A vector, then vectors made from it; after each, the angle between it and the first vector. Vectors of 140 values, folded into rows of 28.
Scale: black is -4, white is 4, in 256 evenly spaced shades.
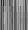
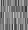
partly aligned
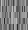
partly opposed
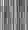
nearly opposite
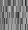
orthogonal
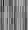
nearly parallel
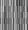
nearly opposite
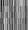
nearly parallel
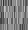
partly aligned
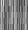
nearly opposite
